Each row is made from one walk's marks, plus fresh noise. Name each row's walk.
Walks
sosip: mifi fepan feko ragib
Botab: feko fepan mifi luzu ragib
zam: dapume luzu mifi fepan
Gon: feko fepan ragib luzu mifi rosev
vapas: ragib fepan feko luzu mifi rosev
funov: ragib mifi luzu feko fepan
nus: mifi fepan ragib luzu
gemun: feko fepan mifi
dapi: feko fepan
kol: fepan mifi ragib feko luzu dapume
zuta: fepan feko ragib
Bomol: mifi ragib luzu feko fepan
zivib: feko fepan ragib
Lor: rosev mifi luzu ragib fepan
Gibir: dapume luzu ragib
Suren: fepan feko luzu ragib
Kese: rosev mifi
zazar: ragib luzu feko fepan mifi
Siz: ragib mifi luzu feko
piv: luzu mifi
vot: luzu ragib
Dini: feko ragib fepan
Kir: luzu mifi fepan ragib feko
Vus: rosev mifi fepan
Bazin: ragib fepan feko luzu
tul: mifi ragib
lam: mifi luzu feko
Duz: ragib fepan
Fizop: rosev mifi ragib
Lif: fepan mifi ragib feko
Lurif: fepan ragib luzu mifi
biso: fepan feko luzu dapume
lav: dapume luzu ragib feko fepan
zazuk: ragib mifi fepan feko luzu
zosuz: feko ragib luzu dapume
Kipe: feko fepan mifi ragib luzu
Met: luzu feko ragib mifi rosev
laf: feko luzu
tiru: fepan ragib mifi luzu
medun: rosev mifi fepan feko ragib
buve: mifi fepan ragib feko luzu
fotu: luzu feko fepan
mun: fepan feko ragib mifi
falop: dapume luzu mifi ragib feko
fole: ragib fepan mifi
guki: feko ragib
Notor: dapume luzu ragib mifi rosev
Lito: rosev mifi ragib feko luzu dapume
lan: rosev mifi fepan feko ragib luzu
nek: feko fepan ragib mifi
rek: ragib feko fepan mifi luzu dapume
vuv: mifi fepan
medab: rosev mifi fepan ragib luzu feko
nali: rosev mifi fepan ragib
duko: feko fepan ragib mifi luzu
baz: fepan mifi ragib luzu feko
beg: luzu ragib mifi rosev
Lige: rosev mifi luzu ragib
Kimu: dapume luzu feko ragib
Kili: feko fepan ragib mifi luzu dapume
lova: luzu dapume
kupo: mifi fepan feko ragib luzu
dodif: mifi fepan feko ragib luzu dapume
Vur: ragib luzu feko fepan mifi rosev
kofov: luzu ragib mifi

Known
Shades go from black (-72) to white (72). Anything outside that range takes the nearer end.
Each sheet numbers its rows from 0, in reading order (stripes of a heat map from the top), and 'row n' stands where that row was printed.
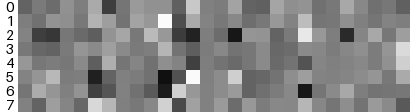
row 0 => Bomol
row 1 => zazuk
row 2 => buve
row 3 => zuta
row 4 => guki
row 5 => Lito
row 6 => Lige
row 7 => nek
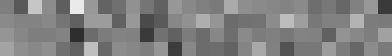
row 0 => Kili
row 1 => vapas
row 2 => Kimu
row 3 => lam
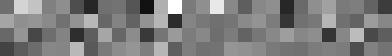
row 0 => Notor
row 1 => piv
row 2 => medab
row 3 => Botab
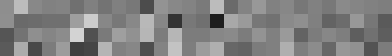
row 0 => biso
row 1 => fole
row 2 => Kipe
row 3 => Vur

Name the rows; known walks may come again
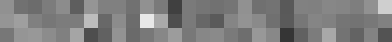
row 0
guki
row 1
vuv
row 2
kofov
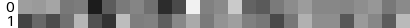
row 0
Lito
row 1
lan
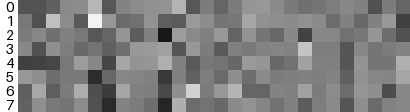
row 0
Botab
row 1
Kili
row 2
Lor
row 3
kol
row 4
kupo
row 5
Kimu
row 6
Vur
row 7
zosuz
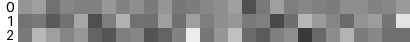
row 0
fotu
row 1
medun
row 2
beg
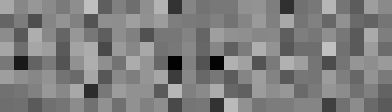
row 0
piv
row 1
zazar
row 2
falop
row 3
Siz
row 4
Kir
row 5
lam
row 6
Bomol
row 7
nus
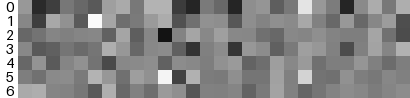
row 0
buve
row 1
duko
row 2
Gon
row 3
Dini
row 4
Suren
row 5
zazuk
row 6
laf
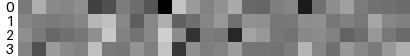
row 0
Lige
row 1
zivib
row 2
fole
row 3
mun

